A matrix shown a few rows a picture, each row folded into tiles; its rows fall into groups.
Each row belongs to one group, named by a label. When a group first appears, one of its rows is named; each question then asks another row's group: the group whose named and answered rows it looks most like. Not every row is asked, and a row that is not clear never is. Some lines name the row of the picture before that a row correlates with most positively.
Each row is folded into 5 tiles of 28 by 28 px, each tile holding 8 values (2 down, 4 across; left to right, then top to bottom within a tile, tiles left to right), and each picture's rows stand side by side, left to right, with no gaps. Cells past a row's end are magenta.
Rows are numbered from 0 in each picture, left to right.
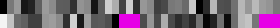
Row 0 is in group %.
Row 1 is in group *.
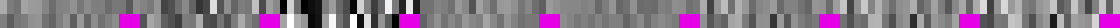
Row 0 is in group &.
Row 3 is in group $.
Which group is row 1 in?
*
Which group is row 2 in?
%
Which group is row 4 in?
*
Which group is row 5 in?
&
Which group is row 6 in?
&
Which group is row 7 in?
&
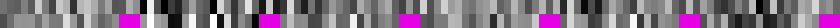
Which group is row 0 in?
$
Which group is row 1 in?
%
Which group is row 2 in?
%
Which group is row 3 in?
&
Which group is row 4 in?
%
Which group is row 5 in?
*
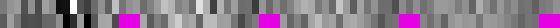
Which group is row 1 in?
$
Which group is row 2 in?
$
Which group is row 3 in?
$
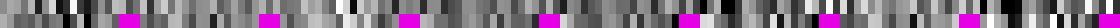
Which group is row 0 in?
*
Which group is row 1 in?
&
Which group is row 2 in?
$
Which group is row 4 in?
%
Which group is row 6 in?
&
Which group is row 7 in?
%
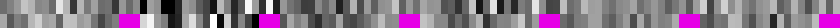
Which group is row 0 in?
$
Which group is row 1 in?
%
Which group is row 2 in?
*
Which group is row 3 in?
*
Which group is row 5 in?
&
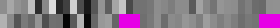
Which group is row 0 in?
*
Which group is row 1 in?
$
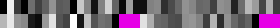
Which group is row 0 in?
%
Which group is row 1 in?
%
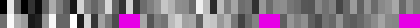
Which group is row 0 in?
%
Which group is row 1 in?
$
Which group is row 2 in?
*
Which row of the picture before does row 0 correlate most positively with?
0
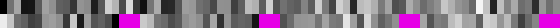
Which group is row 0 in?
%
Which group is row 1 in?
%
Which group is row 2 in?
$
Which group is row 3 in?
$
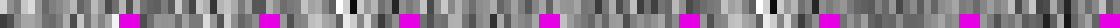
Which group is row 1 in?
$
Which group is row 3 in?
&
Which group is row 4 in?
*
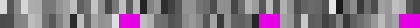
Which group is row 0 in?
&
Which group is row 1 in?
%
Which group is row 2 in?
*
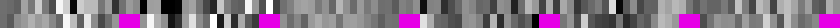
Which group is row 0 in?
$
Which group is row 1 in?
%
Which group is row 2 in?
$
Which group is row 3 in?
%
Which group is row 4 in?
*
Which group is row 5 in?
$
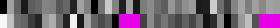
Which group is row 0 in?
%
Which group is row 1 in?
*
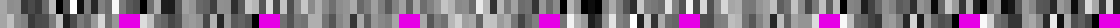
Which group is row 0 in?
*
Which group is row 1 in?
%
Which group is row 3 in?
$
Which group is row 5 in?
&
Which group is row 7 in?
%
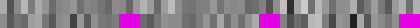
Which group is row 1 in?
&
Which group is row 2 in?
&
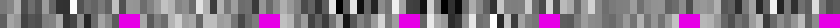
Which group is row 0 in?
*
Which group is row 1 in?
$
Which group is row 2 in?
*
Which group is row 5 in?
*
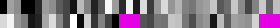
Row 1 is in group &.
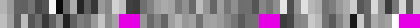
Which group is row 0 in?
*
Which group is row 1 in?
$
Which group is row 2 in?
&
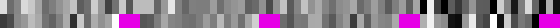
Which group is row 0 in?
&
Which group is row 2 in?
&
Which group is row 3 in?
%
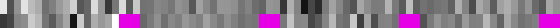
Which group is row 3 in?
$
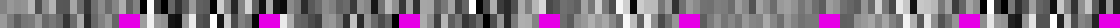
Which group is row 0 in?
*
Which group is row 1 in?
%
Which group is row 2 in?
%
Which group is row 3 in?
*
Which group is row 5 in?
$
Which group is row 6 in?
$
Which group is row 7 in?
%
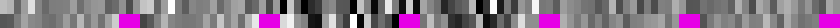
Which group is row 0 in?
&
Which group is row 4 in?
*
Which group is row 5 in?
$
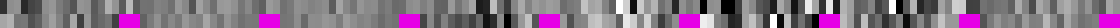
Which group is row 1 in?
$
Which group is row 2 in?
$
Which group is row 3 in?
*
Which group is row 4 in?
$
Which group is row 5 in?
%
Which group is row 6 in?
*
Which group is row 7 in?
$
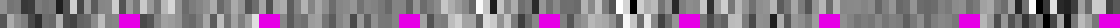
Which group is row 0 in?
*
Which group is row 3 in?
$
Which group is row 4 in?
$
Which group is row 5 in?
&
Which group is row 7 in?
*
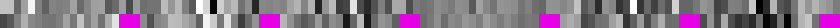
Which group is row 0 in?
&
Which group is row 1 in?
$
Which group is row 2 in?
*
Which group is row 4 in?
*
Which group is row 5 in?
*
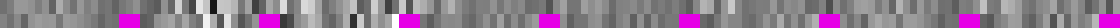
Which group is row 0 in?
$
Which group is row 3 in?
&
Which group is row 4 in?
&
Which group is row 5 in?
&
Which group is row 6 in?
$
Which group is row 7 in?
&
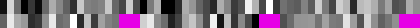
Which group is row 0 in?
%
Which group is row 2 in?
$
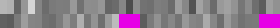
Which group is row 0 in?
&
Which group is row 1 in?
$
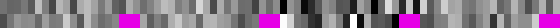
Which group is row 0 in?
$
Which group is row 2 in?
%
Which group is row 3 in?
&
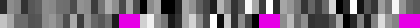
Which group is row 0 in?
%
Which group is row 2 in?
*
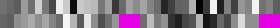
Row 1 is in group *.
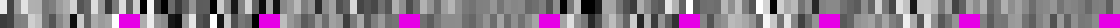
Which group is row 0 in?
&
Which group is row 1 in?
%
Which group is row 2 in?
*
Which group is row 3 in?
&
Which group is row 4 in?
%
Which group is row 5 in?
$
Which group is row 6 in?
$
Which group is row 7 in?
&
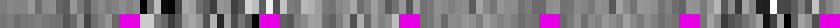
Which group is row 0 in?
*
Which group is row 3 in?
$
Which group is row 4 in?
$
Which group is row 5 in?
*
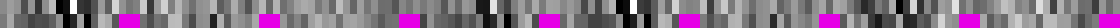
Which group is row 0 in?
*
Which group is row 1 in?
&
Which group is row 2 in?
$
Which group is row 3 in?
*
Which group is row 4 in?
*
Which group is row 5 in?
&
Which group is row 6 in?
*
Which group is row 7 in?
$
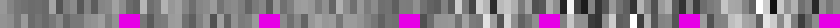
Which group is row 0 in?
*
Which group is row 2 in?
$
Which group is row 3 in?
$
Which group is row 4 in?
%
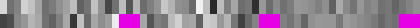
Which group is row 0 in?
&
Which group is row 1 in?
$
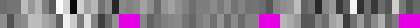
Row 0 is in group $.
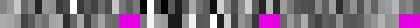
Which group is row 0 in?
*
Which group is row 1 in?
%
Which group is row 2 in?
*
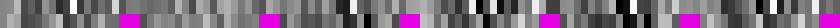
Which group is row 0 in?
*
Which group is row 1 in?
$
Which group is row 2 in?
*
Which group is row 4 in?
*
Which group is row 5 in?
*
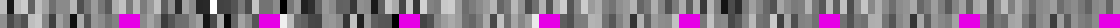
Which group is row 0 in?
&
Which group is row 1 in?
*
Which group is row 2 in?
%
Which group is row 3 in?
&
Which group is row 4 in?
&
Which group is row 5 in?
%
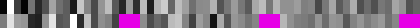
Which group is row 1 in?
&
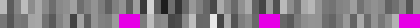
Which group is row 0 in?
&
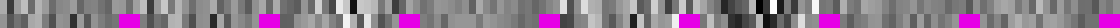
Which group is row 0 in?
&
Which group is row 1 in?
&
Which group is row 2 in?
$
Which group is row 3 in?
$
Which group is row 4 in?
&
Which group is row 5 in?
*
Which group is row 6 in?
&
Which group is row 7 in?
$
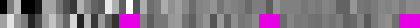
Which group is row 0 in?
%
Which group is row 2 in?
*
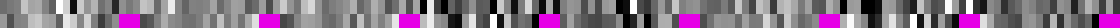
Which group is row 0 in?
$
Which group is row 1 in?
&
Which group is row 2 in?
&
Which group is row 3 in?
%
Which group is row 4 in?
*
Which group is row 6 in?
%
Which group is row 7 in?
%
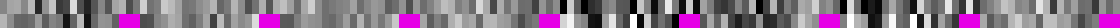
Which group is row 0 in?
*
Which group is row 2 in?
&
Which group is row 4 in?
%
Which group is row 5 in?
*
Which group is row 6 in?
%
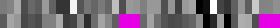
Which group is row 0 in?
*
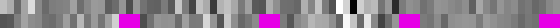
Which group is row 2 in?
$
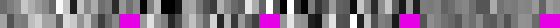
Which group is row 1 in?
%
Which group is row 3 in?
*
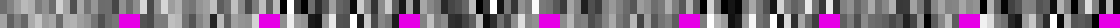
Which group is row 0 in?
$
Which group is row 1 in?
&
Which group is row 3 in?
*
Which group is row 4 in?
%
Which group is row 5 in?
%
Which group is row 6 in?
*
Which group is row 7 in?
%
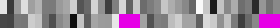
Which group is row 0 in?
&
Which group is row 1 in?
$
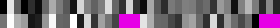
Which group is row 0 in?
%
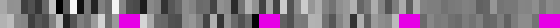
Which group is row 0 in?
*
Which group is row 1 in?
%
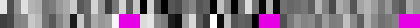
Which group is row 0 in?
&
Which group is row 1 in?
%
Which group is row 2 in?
$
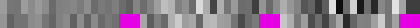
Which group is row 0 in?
&
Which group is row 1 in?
$
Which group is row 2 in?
*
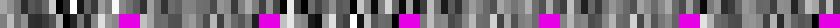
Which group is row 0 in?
*
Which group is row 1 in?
%
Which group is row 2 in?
%
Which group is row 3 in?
%
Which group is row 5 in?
%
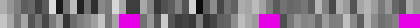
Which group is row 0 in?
*
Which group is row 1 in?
*
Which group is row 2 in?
$
